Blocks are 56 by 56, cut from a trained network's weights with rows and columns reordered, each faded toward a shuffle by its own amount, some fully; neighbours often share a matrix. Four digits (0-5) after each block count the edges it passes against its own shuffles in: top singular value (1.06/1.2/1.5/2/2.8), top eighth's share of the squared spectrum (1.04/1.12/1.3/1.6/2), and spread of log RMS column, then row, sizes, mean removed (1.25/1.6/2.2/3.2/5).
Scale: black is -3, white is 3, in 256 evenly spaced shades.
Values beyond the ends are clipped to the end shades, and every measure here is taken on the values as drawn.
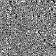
3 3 2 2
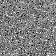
0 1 0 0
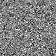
2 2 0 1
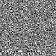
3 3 1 2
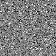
2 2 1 1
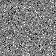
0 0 0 0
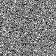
0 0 0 0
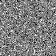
0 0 0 0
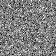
0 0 0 0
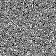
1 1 0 0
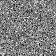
0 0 0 0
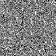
2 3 2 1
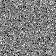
0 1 0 0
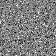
1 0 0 0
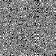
3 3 2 2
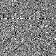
2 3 1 2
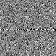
2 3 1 2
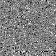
1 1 0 1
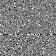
2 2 0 1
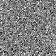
2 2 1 0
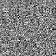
3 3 1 2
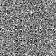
3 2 0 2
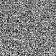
3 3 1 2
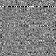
3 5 1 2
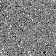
1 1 0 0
